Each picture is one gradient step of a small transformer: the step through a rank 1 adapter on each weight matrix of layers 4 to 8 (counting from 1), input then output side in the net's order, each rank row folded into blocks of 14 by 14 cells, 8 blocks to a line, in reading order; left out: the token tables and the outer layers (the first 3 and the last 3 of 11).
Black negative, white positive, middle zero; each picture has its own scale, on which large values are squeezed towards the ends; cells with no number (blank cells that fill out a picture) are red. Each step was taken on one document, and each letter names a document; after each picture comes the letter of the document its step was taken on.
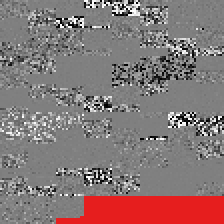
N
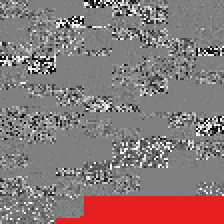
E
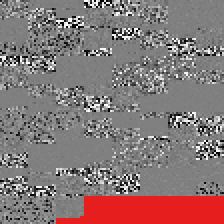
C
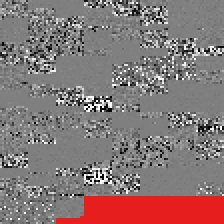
E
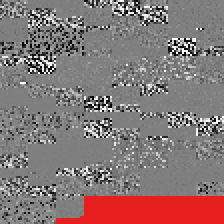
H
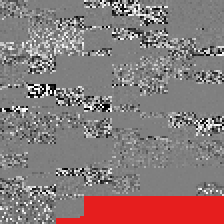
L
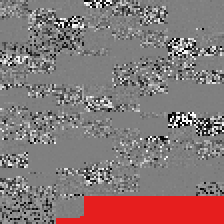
C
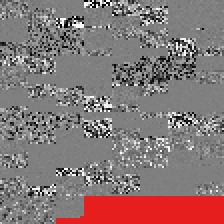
N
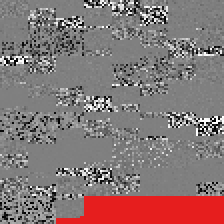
H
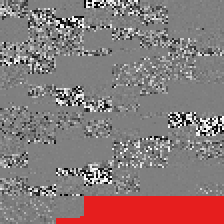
L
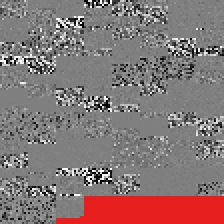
H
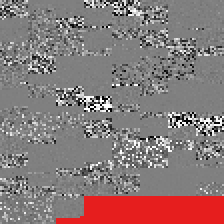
N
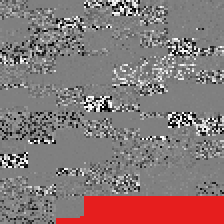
C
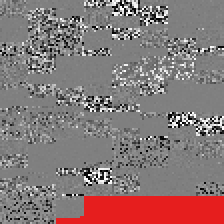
C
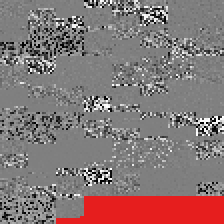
H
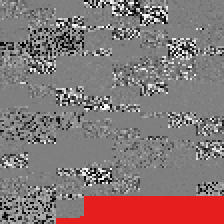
H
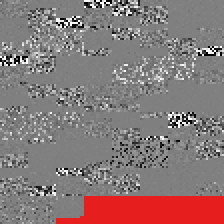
C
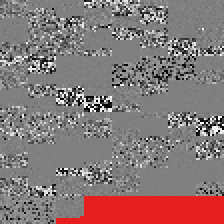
E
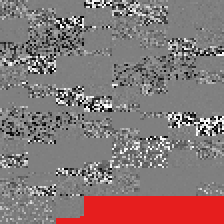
L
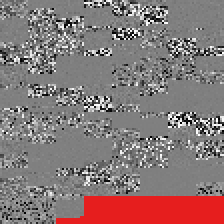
E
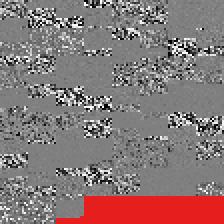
E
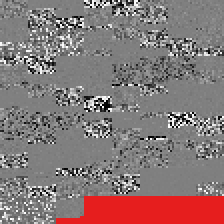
N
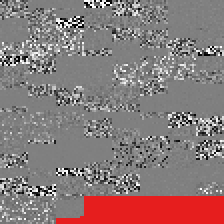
C
